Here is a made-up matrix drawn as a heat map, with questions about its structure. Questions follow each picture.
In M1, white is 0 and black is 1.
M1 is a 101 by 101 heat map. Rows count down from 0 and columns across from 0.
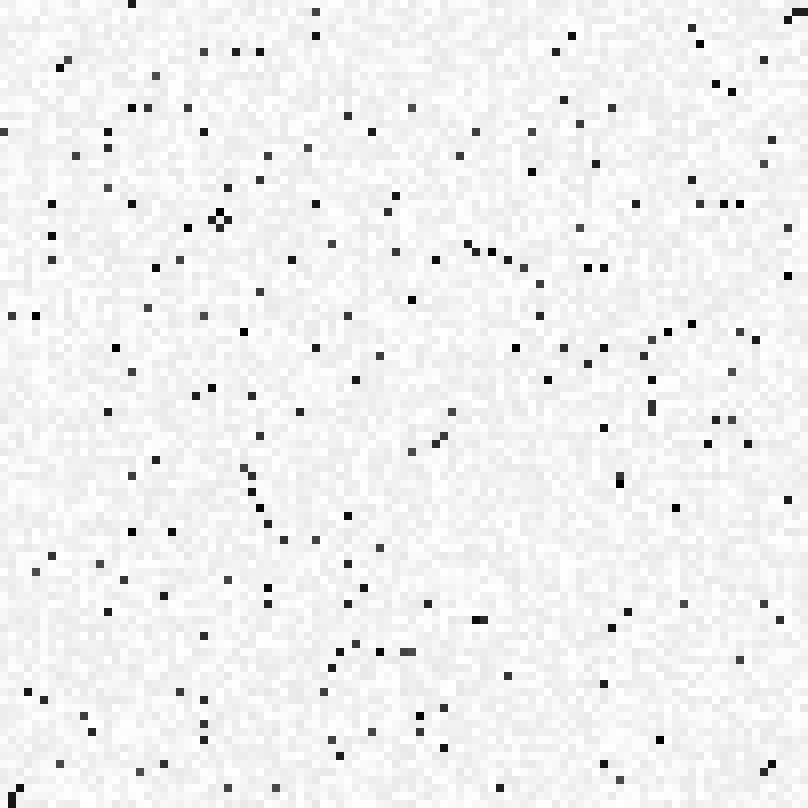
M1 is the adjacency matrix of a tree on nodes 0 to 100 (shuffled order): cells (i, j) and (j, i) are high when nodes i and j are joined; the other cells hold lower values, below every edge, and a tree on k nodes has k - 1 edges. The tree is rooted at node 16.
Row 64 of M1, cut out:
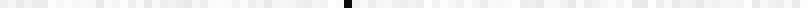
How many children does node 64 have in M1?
0
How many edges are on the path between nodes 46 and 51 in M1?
3
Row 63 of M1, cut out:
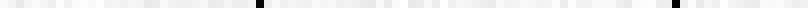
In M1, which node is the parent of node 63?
32
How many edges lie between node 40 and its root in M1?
6
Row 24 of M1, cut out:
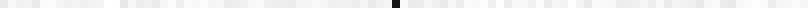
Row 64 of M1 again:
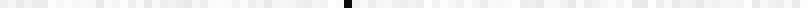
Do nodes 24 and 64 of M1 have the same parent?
no
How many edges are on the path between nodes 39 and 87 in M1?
2
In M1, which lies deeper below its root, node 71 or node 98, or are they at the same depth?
the same depth
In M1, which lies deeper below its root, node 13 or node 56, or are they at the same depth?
node 56
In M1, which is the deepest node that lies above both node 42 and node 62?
13
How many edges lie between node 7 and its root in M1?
6
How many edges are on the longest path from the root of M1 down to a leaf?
7
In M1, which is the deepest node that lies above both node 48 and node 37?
13
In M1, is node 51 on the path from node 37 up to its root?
yes
